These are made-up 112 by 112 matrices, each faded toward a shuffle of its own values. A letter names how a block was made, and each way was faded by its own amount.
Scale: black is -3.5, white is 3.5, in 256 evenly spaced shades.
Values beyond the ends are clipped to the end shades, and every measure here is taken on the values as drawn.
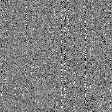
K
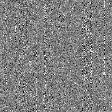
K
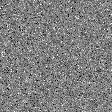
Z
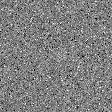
Z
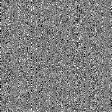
K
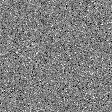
Z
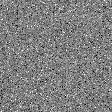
Z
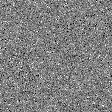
Z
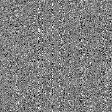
K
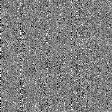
K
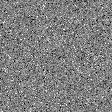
Z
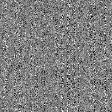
K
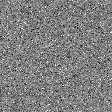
Z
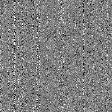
K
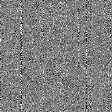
K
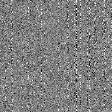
K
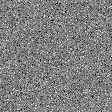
Z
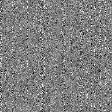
K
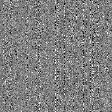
K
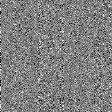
K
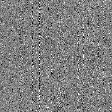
K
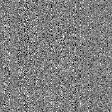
K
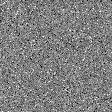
Z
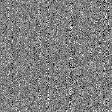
K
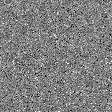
Z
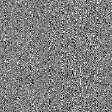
K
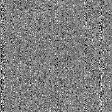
K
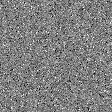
Z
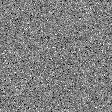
Z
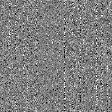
K
